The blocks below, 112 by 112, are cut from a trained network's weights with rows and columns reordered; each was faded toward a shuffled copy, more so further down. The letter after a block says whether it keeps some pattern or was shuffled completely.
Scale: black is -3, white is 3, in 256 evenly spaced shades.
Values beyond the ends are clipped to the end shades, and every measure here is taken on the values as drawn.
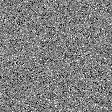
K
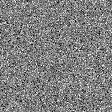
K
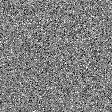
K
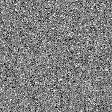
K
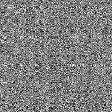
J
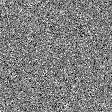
K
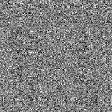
J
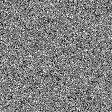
K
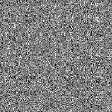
J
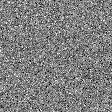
K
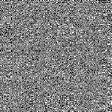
J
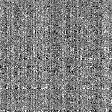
J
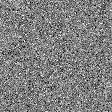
K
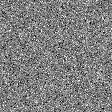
K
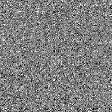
J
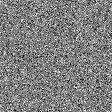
K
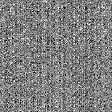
J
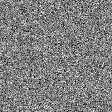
K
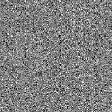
J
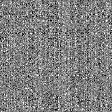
J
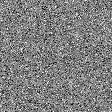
K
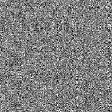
J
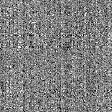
J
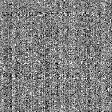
J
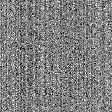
J
